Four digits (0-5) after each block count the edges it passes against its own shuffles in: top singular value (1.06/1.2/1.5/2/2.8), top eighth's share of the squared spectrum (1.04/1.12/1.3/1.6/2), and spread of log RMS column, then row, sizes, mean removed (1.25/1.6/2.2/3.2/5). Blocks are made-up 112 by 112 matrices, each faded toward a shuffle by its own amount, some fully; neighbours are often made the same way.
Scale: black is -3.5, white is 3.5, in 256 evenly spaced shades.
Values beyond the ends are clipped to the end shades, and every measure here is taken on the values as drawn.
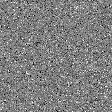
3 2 0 0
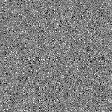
4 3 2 2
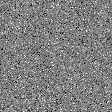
1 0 0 0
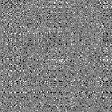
5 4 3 3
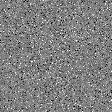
3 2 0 0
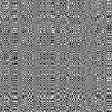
5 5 4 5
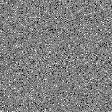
4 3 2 2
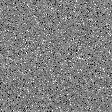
1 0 0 0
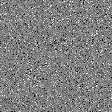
3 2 1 1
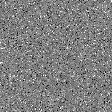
3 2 0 0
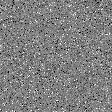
1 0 0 0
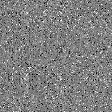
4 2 1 1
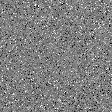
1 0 0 0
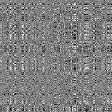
5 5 4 4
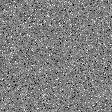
1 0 0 0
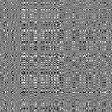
5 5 4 4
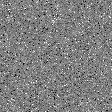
0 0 0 0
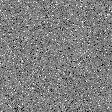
0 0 0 0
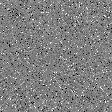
2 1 0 0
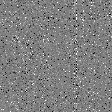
3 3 2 1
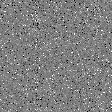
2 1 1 0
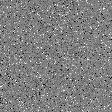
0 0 0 0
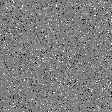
2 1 0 0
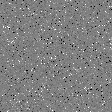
0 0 0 0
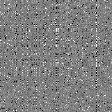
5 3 3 2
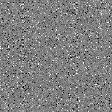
4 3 2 1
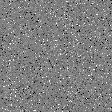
2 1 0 0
